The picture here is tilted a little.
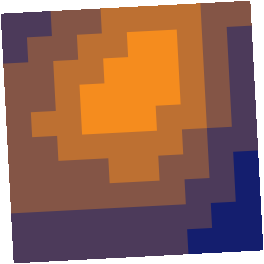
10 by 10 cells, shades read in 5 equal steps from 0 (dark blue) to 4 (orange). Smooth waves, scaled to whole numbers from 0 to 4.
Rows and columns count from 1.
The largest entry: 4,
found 12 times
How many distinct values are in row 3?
4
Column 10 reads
2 1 1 1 1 1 0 0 0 0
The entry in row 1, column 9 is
2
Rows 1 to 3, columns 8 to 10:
3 2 2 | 3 2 1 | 3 2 1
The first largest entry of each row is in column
5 6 5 4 4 3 5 1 1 1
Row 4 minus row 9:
1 1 2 3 3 3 3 2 2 1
